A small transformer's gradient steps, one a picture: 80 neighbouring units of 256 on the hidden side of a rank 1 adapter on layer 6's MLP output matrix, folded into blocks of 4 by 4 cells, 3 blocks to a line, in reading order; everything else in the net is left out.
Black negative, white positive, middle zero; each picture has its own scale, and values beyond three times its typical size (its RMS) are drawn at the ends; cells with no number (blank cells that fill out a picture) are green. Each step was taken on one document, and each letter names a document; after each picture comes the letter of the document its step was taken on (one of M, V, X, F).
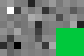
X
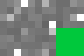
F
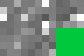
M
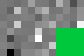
X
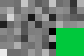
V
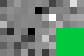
V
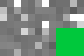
M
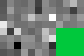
V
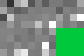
F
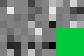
X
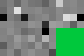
M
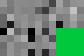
V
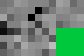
V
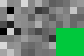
V
